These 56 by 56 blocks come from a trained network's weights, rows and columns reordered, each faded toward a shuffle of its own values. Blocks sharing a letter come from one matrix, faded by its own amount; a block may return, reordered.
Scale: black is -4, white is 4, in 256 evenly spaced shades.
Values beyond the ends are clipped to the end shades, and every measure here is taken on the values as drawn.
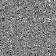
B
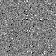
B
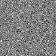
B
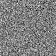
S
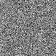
S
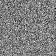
S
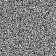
S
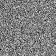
S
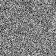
S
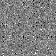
B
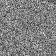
S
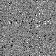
B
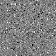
B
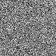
S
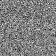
S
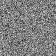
S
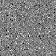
B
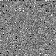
B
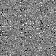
B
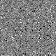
B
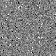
B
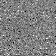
B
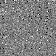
B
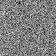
S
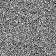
S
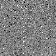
B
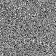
S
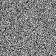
S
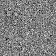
S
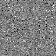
B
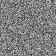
S
